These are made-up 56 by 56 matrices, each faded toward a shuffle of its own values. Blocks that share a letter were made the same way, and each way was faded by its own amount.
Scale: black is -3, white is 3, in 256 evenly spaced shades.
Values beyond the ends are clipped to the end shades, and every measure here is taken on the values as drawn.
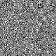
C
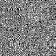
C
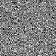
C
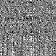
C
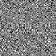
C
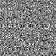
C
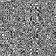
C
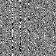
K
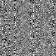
K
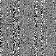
K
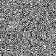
C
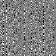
K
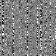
K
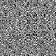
C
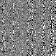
K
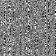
K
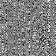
K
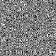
C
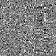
C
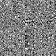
C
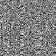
C
